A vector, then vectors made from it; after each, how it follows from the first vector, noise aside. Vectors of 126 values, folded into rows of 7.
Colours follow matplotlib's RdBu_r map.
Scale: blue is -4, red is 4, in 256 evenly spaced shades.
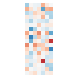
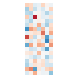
reversed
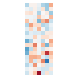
wrapped around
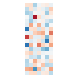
reversed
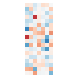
reversed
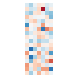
wrapped around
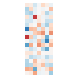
reversed
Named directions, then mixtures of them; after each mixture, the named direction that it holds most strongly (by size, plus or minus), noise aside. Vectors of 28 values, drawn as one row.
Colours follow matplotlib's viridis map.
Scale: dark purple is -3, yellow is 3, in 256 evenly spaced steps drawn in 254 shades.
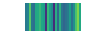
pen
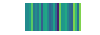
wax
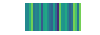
wax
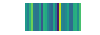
wax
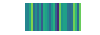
wax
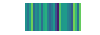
wax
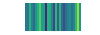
pen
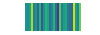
wax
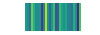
wax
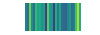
pen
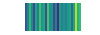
pen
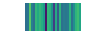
pen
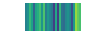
pen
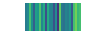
pen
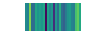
pen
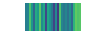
pen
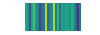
pen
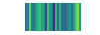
pen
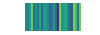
wax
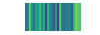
pen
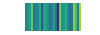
wax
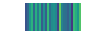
wax
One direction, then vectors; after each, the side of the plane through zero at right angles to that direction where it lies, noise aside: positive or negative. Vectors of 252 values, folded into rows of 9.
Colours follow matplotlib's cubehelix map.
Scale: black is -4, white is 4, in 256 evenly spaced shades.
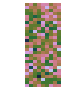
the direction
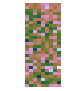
positive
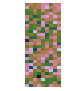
positive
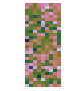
positive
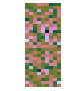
negative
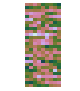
negative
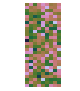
positive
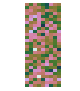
negative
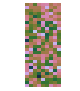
positive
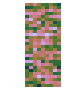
negative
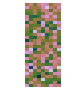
positive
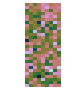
positive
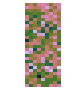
positive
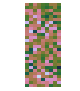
negative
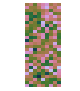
positive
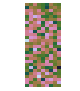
negative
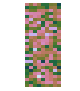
negative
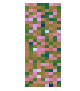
negative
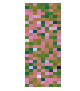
negative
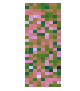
negative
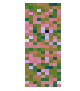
negative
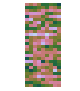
negative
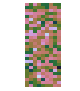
negative
